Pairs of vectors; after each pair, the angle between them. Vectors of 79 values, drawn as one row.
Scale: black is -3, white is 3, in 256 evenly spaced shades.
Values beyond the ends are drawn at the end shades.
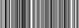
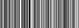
partly aligned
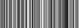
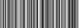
partly opposed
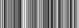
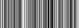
nearly parallel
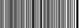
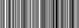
orthogonal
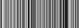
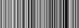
nearly parallel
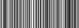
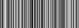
nearly opposite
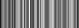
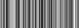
partly opposed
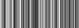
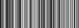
nearly opposite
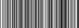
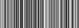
partly aligned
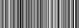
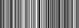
orthogonal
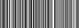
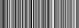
nearly parallel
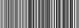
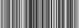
partly aligned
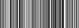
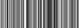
orthogonal
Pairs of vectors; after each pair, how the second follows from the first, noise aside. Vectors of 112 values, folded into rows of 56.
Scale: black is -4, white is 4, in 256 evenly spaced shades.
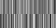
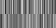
reversed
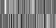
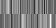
reversed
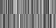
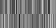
sign-scrambled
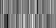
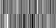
negated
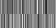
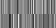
reversed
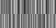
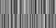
negated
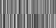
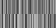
negated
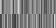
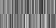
wrapped around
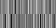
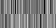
reversed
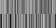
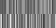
negated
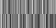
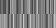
reversed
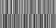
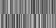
wrapped around
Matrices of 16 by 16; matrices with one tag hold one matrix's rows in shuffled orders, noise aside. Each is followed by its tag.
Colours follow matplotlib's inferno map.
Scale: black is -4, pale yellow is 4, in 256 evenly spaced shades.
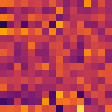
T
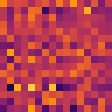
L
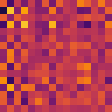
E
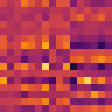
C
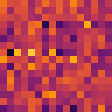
L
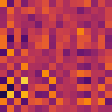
E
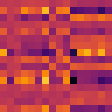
C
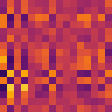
E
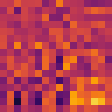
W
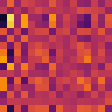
E
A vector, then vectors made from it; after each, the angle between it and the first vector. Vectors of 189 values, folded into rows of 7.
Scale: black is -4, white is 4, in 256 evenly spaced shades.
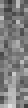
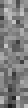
nearly opposite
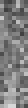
nearly parallel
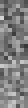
partly aligned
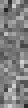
partly aligned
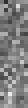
partly aligned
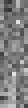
nearly parallel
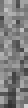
nearly opposite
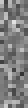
orthogonal
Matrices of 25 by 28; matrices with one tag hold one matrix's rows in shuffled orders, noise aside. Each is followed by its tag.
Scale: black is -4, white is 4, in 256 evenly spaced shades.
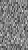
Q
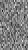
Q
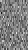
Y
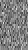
Y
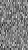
Y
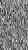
Y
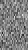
Q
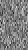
Y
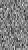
Q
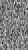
Q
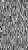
Y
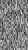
Q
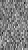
Q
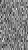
Y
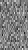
Q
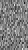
Q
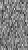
Q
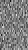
Y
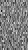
Y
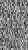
Q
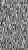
Y
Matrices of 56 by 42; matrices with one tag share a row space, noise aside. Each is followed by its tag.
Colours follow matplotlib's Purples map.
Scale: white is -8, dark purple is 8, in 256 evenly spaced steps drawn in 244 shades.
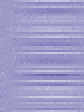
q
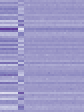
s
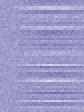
q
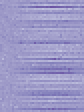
q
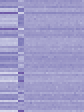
s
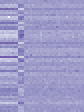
s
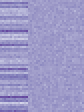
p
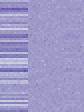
p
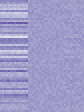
p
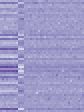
s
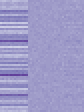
p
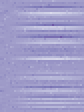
q
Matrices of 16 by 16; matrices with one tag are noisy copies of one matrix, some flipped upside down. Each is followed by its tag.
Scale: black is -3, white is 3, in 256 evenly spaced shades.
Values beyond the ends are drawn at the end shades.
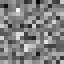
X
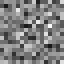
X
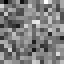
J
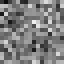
J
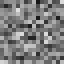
X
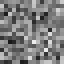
J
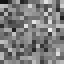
J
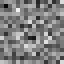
X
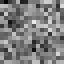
J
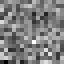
J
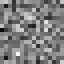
X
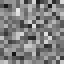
X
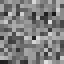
J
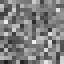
J
